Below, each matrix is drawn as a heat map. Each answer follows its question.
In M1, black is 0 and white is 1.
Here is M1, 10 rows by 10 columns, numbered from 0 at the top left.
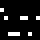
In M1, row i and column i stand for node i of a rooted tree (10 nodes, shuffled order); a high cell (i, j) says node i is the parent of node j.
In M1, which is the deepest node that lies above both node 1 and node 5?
4
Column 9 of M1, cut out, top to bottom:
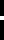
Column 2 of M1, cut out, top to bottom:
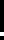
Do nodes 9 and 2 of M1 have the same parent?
no
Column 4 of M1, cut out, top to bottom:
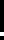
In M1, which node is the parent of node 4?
8
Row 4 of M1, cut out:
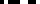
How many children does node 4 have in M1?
4
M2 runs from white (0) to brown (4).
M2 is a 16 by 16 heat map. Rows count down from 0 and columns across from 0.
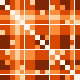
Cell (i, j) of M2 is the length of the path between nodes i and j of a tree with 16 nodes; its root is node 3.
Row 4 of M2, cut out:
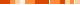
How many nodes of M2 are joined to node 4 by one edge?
3
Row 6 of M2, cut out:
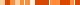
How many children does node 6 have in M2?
1
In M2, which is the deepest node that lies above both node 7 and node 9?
14
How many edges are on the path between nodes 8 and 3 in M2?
2
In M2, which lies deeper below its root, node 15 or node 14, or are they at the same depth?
node 15
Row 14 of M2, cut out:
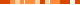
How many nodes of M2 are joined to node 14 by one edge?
3
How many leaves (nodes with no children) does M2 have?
10
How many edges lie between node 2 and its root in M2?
1
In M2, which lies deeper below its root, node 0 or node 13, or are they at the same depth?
the same depth
